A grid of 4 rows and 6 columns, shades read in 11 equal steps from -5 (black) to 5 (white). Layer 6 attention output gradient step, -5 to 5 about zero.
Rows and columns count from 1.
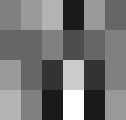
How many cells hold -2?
1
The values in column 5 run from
-4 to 1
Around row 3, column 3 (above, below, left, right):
0 -4 -1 3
